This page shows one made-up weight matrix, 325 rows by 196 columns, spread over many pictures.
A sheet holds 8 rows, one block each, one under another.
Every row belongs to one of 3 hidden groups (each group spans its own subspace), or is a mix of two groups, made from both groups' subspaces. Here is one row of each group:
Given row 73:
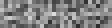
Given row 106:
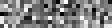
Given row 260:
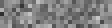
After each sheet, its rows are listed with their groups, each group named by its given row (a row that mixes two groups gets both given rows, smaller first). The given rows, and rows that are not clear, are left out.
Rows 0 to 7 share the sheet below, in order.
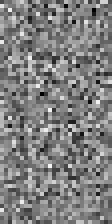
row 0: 106
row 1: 260
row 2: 73
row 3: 260
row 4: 73
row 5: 260
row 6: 73
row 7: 260
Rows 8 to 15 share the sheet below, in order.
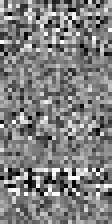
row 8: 73
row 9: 106
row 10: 73 and 260
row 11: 73
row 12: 260
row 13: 73 and 106
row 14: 73
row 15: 260
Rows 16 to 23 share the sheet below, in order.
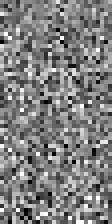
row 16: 106
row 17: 106
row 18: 73
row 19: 73
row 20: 106 and 260
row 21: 106
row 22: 260
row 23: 260
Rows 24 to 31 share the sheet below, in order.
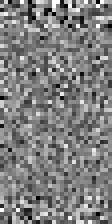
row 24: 73 and 106
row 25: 260
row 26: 106
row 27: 106
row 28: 260
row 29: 106
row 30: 106
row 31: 260
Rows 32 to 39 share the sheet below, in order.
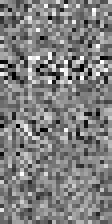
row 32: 106
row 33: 260
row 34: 106 and 260
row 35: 73
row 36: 260
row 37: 260
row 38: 260
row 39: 260
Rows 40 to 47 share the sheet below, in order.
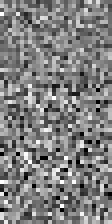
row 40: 260
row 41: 73
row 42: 106
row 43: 73
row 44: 73
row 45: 260
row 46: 106
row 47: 106
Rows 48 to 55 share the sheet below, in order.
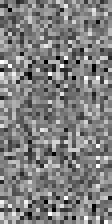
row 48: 106
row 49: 73
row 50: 106
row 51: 106
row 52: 260
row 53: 73
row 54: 260
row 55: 106
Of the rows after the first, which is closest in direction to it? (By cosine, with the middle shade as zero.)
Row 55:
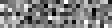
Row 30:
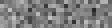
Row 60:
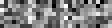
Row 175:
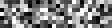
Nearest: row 30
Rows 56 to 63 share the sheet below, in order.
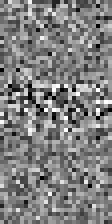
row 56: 73
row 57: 260
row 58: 260
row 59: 73
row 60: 73 and 106
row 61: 73
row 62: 260
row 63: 106
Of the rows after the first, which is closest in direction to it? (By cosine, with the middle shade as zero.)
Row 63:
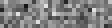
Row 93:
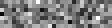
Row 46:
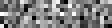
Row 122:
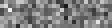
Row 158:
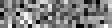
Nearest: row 46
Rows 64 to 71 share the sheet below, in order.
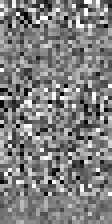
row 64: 260
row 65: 73
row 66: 260
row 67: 106
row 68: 260
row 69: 73
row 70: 73 and 106
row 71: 73 and 260
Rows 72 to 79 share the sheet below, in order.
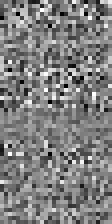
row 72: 260
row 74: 73
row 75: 106
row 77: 73 and 106
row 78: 106
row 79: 73
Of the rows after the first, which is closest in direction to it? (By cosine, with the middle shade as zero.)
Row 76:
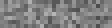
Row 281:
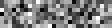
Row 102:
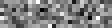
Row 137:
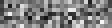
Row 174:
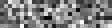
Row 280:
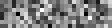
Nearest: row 174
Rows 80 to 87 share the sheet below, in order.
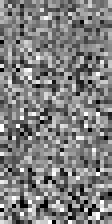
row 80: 73
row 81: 260
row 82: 260
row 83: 73 and 260
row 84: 260
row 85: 106
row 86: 73 and 106
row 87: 260
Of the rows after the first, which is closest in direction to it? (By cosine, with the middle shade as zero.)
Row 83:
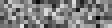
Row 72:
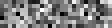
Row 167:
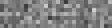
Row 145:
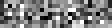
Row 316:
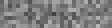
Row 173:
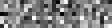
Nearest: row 145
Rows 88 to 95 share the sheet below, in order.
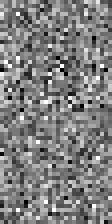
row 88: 260
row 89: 106
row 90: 106
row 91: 73
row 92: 260
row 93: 260
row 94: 73
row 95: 106
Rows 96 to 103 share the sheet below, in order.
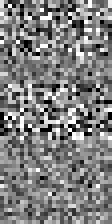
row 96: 73
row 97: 260
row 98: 73 and 260
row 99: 73
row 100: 73
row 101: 73
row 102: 260
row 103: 73
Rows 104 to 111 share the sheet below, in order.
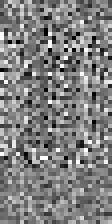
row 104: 73
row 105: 73 and 106
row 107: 106
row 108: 106
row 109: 260
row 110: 73
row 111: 73
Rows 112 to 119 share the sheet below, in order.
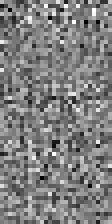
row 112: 106
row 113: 106
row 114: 260
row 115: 73
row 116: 73
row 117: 73 and 106
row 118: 260
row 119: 73
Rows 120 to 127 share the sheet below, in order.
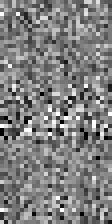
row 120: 260
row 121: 73
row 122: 106
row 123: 73 and 260
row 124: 106
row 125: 73 and 260
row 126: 106
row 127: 106
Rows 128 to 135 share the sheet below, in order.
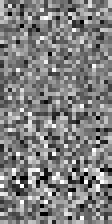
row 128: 73
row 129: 106 and 260
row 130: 106
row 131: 73
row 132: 73
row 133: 106
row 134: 260
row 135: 73 and 260
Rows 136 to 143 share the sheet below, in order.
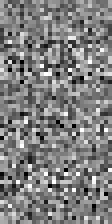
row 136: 73
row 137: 73
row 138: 73
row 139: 73
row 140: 73 and 106
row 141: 106 and 260
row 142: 106
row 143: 106
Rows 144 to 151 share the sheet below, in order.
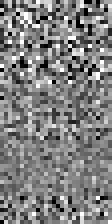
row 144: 260
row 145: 73
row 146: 260
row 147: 260
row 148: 73
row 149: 73
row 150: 106
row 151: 106
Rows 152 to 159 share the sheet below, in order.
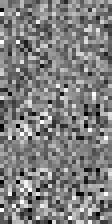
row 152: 106 and 260
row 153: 260
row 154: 260
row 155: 106
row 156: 260
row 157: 106
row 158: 260
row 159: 260
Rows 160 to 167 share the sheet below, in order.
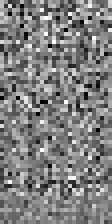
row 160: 73
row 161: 106
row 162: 73
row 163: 260
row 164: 260
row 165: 260
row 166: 73
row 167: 106
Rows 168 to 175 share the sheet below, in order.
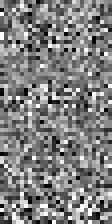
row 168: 260
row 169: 106
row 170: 260
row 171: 106
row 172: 73 and 260
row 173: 106
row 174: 73
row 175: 260
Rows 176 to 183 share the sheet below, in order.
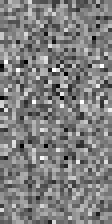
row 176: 73
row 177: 106
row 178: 106
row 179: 106
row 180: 260
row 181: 260
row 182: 73
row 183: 260
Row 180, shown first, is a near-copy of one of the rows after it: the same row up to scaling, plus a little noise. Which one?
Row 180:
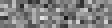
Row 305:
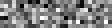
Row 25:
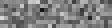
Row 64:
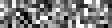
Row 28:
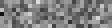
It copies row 305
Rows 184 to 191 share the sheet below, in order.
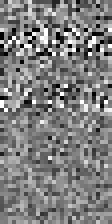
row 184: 73
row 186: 260
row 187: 106
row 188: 260
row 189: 106 and 260
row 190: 73
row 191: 73 and 260
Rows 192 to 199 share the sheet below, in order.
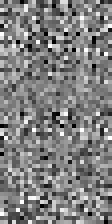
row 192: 106
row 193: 106
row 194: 106
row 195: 73 and 260
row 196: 106
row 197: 73 and 260
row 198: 73
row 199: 260
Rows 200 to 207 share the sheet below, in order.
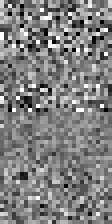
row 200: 73
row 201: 106
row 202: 106
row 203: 260
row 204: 260
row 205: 73 and 260
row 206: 106 and 260
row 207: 260
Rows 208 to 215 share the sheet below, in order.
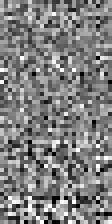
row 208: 73
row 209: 73
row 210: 106
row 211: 73
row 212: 106
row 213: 73
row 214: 73 and 106
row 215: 73
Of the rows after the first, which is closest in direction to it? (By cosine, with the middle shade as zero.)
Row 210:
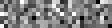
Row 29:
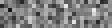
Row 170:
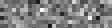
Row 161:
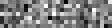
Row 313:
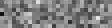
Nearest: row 161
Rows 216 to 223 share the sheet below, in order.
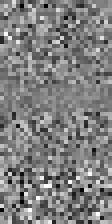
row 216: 260
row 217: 106
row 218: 73
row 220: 260
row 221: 106
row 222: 73
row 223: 260
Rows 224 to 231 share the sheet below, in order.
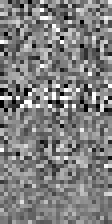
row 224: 73 and 260
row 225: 106
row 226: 260
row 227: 106
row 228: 106
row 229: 73 and 106
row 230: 73 and 106
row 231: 260
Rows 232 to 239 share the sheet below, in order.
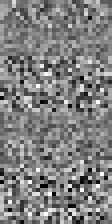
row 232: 260
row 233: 73
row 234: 73
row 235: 260
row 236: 73
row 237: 73
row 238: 73 and 260
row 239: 73
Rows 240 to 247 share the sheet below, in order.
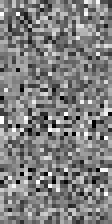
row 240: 260
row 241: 73
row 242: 106 and 260
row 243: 106 and 260
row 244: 106
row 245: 73
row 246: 106 and 260
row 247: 73
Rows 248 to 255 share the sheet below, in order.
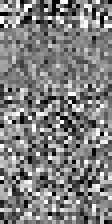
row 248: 106
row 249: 106
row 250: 260
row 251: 73
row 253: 106
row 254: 260
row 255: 106
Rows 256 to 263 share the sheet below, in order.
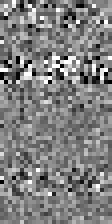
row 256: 260
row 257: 260
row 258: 106
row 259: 73
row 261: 260
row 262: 260
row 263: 73
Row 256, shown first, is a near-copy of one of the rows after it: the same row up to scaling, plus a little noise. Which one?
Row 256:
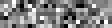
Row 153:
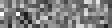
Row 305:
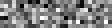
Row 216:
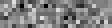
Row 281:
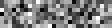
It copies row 216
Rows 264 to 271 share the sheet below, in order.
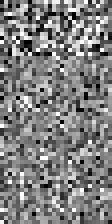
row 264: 73
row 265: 260
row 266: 106
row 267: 260
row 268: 106
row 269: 73 and 260
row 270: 73
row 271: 106
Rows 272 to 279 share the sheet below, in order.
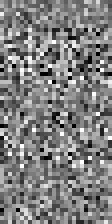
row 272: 260
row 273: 73
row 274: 73 and 260
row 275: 106
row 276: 106
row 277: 73
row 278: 73
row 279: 260
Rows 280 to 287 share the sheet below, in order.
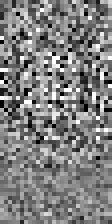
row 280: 260
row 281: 260
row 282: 106
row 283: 106
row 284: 73
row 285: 73 and 260
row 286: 73
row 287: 73
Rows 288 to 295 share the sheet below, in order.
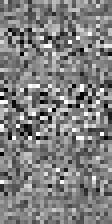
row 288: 73
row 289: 73
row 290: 106
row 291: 260
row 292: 260
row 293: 260
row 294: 106
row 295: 73 and 106
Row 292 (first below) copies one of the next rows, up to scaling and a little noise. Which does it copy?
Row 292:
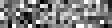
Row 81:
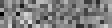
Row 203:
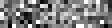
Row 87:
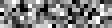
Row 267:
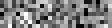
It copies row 203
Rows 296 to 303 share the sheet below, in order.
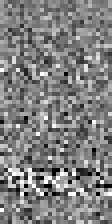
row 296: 73
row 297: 73
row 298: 260
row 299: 73
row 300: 106
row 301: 106
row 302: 73
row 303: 260
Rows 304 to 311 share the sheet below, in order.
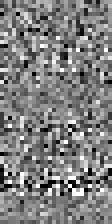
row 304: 260
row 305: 260
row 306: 106
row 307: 260
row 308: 73
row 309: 106
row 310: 73
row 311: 73 and 260
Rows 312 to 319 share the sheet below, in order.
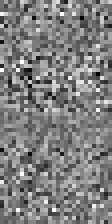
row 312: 106
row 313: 260
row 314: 260
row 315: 73
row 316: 73
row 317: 106 and 260
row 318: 260
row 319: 106
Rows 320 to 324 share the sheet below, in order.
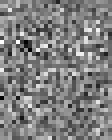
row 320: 73 and 106
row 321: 260
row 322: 73 and 260
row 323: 260
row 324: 260
